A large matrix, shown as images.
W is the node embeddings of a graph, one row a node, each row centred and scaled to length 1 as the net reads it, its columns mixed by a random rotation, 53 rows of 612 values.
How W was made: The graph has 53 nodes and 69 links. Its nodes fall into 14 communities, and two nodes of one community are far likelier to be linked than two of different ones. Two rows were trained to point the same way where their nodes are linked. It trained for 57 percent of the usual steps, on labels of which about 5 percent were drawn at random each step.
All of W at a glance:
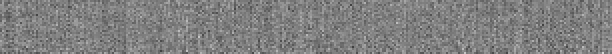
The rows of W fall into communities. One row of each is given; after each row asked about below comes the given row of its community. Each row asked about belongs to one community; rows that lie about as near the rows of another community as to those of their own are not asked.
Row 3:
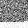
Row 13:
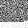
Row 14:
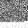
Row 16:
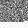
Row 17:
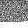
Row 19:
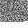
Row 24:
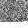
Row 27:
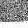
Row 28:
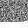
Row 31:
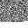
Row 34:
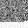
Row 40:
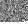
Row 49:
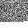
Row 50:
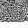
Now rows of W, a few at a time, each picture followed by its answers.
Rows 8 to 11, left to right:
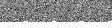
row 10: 24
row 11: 3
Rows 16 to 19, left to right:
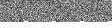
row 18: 49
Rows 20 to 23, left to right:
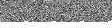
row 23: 13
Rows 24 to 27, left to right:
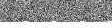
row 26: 19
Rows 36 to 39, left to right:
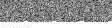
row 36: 16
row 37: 34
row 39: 50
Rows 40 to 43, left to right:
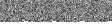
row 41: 40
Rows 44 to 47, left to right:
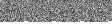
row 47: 17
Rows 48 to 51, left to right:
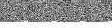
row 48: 27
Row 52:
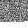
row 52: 14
